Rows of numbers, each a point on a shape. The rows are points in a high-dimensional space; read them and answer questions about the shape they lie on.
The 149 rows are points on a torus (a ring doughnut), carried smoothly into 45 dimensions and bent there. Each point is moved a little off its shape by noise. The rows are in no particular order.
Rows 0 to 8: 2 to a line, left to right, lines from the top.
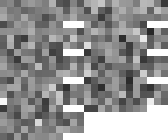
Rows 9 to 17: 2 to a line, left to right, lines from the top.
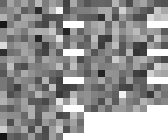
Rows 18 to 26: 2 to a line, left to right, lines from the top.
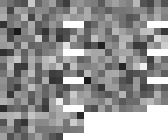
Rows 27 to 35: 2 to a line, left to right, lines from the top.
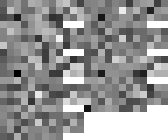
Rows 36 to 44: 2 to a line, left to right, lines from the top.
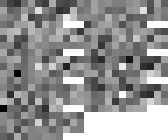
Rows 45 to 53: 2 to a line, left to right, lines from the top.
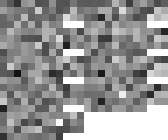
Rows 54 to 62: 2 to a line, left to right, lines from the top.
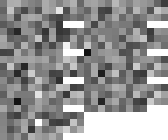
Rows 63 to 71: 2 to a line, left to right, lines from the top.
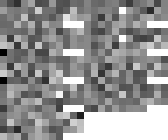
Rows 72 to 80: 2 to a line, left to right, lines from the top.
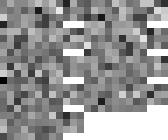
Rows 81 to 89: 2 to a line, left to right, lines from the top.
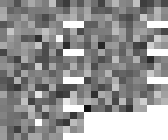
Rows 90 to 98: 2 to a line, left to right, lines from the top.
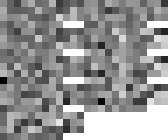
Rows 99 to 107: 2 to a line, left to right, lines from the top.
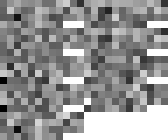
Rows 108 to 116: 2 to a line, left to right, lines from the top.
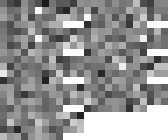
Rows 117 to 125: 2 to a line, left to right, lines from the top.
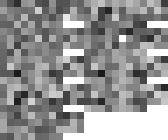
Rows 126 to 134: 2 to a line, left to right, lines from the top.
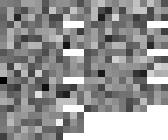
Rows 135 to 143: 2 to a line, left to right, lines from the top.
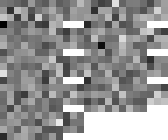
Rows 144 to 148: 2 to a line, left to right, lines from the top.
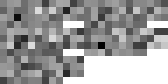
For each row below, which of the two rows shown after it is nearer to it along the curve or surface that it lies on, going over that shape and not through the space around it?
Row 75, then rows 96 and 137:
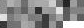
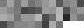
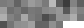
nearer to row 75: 96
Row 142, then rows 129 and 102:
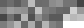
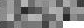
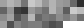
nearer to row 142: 102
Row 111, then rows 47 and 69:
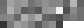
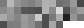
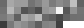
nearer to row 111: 69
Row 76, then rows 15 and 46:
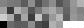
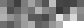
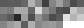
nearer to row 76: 15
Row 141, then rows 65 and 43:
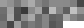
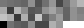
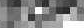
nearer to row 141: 43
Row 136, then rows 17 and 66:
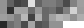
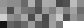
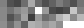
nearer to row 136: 17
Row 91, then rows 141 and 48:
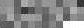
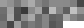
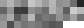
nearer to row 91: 48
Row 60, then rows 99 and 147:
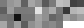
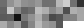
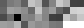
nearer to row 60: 99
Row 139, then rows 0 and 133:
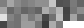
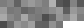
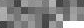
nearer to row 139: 133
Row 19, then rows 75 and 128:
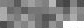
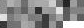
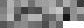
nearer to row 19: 128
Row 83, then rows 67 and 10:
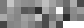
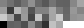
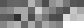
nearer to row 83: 67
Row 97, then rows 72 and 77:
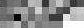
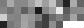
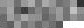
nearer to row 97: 77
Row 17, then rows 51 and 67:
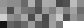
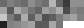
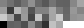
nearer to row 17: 67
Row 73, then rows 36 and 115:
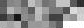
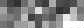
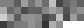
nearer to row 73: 36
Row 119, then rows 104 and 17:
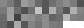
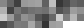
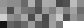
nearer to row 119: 104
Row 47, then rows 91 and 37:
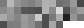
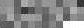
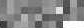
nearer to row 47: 91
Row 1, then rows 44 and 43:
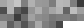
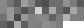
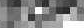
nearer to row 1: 44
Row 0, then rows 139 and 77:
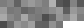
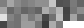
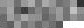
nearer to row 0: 77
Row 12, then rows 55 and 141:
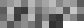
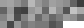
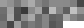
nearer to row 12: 141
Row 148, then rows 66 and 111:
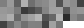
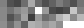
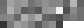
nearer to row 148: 111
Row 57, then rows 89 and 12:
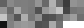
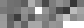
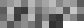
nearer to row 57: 12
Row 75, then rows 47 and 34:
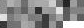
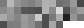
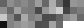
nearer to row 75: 47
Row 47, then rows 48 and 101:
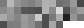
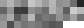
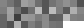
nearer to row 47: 48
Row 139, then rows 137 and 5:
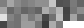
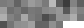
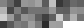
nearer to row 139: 5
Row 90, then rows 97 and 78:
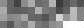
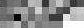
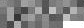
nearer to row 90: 78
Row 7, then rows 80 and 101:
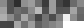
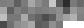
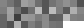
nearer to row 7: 80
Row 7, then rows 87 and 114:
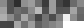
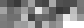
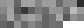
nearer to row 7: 87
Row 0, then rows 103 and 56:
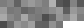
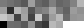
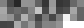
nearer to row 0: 56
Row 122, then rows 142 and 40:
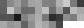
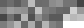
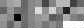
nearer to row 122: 40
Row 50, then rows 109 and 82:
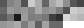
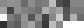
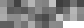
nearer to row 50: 82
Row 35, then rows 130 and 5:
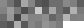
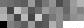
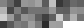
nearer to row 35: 5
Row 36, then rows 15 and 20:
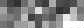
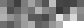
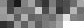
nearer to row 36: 20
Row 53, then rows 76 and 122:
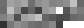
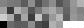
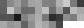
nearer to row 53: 76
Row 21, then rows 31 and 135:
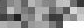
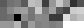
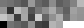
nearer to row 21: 31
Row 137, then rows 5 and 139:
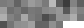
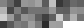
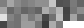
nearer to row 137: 5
